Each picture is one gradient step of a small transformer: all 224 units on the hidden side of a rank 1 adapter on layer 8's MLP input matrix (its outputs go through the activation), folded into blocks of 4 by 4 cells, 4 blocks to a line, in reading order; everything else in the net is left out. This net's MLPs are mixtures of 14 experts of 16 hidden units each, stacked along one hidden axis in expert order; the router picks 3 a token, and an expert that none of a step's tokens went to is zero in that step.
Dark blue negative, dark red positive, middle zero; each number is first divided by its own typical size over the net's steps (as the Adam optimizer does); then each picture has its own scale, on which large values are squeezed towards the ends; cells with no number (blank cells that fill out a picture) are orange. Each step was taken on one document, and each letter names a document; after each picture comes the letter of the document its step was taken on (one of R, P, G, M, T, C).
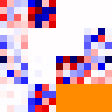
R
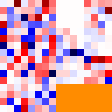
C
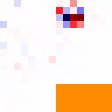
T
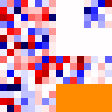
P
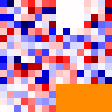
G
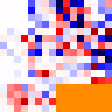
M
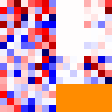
C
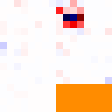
T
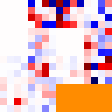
M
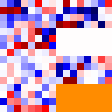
P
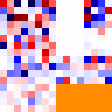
C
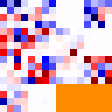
C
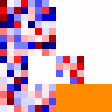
P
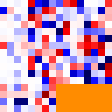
M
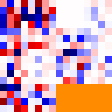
P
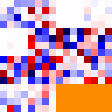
G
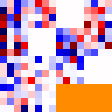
P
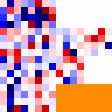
P
